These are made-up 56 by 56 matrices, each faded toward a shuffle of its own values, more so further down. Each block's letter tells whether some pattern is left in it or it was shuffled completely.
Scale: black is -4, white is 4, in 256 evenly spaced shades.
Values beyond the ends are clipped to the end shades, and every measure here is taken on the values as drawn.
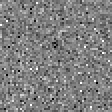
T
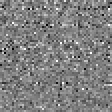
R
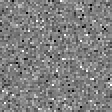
T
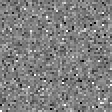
T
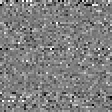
R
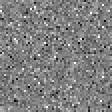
T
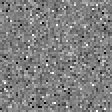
T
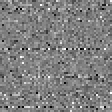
R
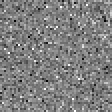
T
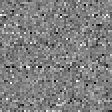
R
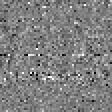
R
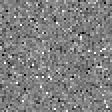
T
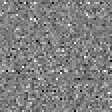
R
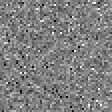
T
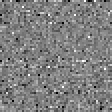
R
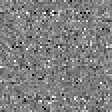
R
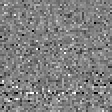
R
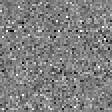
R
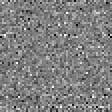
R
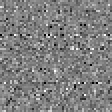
R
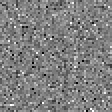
T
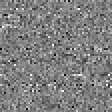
R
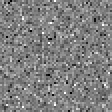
T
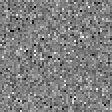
T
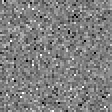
T
